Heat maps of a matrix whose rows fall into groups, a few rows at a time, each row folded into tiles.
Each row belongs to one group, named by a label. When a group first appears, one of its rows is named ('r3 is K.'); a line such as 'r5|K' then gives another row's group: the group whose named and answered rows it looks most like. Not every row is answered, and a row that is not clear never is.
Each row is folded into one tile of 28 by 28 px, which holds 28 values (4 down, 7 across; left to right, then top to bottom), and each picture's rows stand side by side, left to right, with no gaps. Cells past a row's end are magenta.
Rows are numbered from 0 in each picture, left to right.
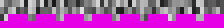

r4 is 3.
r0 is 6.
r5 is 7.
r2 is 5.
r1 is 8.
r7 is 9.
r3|3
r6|9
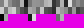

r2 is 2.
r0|6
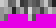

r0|7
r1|7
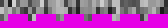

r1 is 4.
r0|2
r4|9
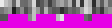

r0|7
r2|3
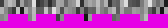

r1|5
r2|6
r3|6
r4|4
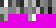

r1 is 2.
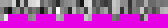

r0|3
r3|9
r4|8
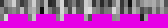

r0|4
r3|8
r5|6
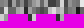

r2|2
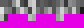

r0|7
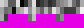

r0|7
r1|5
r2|4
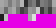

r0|6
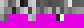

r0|7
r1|9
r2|4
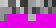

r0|7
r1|3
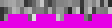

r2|9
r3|8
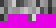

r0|4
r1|2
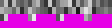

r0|2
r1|3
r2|3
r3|8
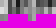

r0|8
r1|5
